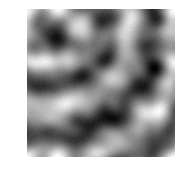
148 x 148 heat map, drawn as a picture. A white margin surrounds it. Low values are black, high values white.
The field is smooth, with broad soft blobs. There is no overall slope. Rings spread out from the top left. No single row or column stands out from its neighbours. The ninth with the lowest average is the bottom middle.
